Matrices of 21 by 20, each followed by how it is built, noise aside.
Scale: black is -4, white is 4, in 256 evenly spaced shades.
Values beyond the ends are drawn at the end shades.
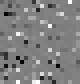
sparse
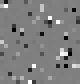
sparse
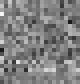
low rank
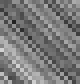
Toeplitz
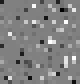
sparse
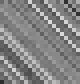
Toeplitz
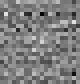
low rank
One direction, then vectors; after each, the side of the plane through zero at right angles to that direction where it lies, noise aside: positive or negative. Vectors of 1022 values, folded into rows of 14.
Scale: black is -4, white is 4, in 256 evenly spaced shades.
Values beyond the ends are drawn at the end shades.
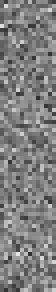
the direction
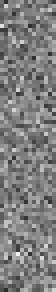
positive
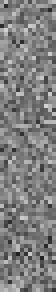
negative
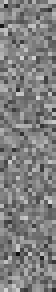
negative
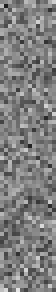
negative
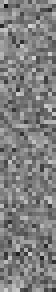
negative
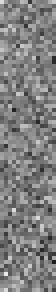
negative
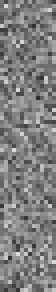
positive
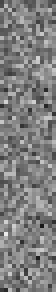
positive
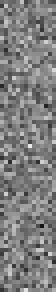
positive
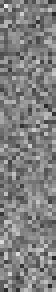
positive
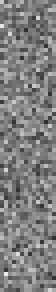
positive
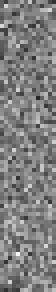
positive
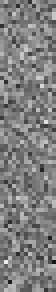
negative
